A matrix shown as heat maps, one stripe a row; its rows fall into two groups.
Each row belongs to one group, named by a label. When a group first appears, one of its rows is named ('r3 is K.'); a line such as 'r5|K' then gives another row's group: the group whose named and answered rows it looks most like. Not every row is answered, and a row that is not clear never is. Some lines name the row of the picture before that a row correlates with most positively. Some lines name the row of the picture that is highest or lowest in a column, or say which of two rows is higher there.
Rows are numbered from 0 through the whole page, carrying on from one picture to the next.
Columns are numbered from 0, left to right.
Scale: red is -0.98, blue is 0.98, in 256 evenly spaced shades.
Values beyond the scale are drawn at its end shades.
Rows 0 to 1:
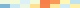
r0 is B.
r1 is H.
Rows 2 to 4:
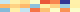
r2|H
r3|H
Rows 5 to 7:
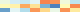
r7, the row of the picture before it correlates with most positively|4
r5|B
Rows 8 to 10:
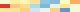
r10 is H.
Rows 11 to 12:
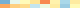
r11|H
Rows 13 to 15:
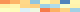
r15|B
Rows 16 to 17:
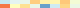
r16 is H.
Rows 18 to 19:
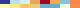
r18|H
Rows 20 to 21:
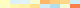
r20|B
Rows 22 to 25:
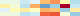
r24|H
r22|B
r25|B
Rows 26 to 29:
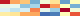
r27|B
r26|H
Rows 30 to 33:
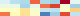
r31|B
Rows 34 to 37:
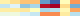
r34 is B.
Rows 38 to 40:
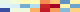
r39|B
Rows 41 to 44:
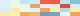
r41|B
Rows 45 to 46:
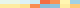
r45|B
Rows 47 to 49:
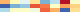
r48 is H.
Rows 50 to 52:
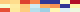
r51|H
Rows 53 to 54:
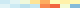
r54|B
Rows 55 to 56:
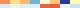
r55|H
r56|B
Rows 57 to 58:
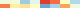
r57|B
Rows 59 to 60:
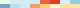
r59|B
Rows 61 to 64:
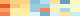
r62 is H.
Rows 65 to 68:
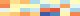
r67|B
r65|H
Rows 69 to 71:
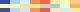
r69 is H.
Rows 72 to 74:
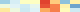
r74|B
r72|H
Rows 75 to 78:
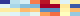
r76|B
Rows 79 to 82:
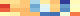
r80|H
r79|H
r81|H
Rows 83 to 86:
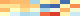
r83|H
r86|B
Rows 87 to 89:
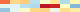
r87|H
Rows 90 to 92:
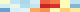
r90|B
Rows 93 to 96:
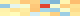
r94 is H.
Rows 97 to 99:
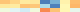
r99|B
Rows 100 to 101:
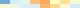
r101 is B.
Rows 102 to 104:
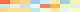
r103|B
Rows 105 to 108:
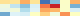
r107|B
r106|B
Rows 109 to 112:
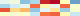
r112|B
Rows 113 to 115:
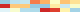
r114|H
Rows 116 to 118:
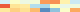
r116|B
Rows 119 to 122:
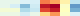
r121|B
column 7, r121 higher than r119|Yes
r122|B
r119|B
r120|B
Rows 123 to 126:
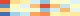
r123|H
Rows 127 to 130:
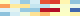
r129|B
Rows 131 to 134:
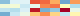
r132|B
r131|H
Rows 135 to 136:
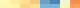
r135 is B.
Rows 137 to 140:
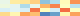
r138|B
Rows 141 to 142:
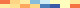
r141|H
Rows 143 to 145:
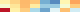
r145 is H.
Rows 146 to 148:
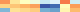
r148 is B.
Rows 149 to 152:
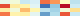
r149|B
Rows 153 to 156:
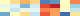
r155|B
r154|B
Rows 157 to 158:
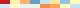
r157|H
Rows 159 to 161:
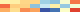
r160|H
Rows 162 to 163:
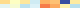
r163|B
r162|H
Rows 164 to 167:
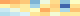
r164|H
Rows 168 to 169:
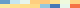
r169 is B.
